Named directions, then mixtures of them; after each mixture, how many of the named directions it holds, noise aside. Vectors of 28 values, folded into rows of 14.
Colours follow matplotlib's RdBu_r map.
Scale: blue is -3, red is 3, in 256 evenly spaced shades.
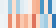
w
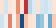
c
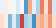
two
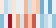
two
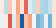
one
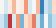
two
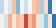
one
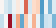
two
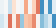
two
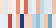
one
